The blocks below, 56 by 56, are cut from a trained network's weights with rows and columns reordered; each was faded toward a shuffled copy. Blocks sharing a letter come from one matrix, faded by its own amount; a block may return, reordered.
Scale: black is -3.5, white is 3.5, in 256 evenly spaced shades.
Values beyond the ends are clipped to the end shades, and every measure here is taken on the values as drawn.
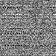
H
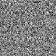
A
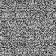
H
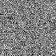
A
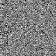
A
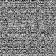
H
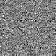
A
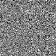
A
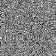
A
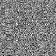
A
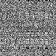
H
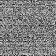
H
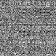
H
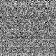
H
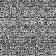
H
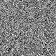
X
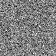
X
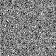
X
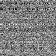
H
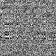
H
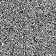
X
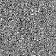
A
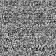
H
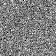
X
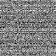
H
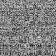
H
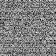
H
